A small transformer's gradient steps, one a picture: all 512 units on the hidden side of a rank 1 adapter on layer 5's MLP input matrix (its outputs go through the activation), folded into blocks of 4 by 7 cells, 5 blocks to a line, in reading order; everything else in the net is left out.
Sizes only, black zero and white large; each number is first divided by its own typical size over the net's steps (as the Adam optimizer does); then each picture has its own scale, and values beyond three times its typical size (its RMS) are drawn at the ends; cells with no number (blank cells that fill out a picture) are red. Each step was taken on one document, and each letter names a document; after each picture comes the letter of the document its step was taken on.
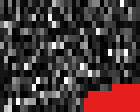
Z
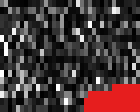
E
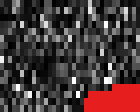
E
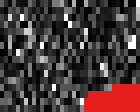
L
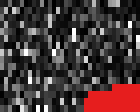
L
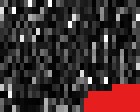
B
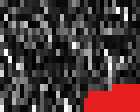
E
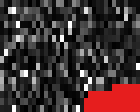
B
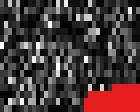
Z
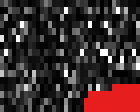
E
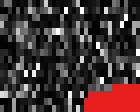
E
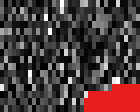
L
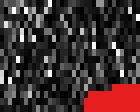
B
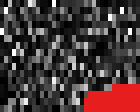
Z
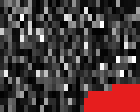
L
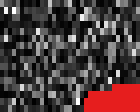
Z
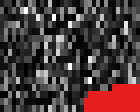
L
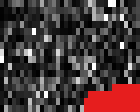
Z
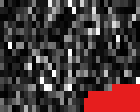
Z
